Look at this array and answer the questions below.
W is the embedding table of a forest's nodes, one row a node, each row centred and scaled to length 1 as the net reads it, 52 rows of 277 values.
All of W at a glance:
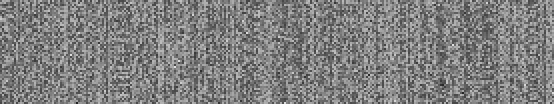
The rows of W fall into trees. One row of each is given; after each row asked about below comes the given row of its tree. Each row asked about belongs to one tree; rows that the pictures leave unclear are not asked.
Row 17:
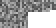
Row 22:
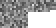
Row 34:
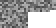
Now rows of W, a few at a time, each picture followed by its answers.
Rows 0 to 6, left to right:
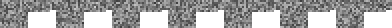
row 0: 17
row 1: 17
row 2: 34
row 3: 22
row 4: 17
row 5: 22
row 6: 34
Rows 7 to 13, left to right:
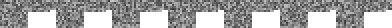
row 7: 22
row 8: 22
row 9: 17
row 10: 17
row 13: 17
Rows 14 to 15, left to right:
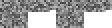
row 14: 22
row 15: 22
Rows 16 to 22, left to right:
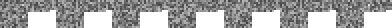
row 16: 34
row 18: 22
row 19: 34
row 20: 34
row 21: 17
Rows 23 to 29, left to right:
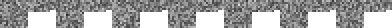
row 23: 22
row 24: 22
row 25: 34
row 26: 22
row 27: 17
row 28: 22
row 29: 22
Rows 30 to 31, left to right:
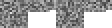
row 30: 22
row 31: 22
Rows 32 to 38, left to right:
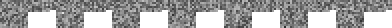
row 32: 17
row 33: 34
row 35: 17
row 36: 34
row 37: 22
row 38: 34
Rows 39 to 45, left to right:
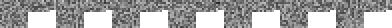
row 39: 22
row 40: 17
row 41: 17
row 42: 34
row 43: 17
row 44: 22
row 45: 17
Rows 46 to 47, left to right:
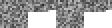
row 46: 22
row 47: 34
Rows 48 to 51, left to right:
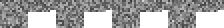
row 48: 34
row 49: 22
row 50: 17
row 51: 34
